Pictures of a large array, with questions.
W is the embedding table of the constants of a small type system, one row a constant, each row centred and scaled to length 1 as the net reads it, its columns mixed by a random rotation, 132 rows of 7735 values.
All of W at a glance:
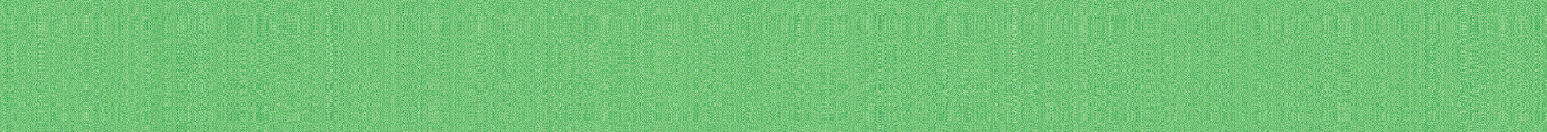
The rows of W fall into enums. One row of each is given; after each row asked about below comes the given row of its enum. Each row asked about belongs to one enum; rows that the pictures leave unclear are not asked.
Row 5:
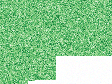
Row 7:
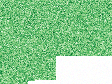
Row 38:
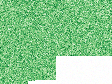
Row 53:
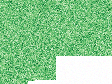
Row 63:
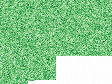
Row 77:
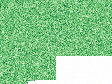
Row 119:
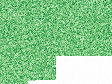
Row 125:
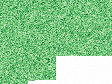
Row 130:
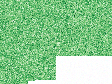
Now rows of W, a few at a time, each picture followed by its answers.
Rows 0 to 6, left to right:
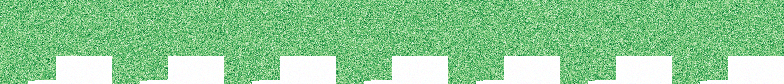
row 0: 125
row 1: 119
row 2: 77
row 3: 7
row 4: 38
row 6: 77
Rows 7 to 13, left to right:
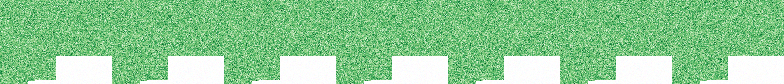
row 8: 5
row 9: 53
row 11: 53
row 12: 5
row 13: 125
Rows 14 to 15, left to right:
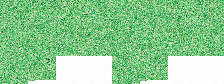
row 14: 125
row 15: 130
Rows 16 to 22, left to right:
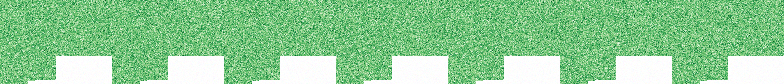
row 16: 119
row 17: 38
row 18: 38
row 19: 119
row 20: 119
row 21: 130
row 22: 5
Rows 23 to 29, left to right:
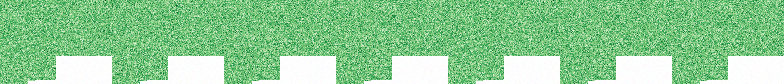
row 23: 119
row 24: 77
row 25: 5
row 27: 119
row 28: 5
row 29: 5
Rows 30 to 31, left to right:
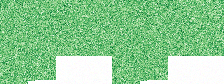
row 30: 77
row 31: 38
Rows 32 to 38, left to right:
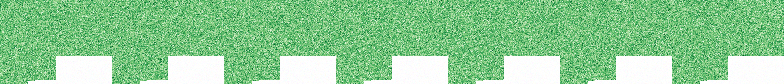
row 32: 77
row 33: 125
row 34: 5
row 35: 119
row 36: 119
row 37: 53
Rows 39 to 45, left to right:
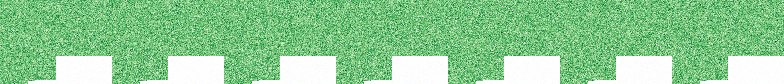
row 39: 5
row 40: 77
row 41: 130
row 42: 77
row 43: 7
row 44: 53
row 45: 63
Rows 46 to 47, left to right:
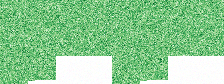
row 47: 125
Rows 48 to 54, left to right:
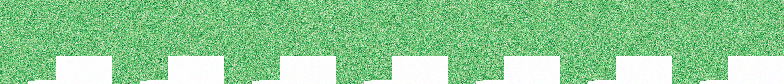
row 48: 7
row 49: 125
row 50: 38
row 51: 5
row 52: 5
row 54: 53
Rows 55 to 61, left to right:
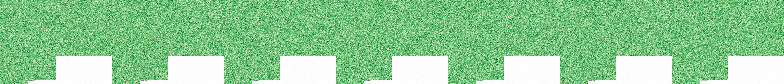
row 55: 5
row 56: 38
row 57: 63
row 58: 53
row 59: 125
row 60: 38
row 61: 119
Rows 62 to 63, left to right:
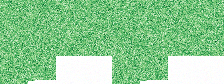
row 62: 53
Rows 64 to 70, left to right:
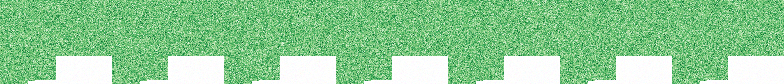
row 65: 7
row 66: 130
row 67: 5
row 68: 38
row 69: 53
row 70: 53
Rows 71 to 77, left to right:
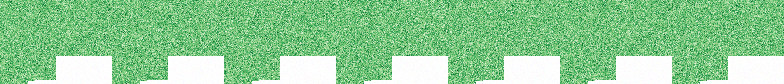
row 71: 53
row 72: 5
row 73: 7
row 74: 38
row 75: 77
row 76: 53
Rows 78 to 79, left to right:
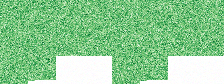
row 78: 125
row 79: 5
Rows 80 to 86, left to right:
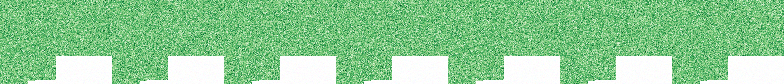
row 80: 119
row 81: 53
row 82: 77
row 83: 77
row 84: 119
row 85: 130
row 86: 38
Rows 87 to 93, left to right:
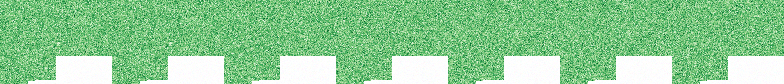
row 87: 130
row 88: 130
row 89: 119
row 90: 7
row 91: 53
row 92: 53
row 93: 77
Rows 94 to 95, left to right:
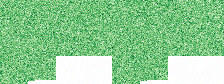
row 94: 7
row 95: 38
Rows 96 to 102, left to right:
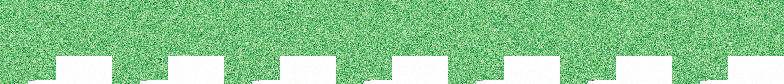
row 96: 5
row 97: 125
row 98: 77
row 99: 53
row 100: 5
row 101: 53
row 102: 130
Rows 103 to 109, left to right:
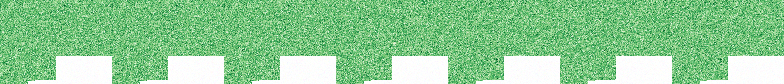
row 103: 77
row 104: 77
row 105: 77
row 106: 130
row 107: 125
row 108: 119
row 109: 125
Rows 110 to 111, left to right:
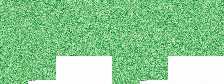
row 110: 38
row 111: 5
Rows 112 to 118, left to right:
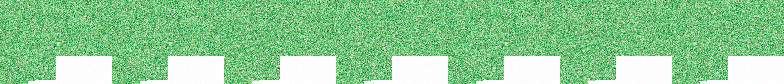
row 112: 130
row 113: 130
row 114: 119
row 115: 77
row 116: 130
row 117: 119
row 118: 77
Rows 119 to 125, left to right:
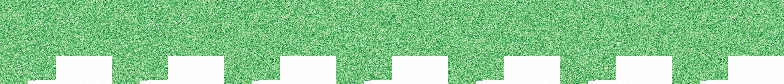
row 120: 119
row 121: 125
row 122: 5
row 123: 7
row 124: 130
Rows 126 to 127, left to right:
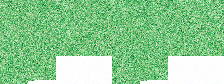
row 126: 53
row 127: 38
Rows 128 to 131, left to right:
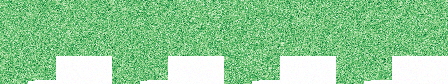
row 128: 53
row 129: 38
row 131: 125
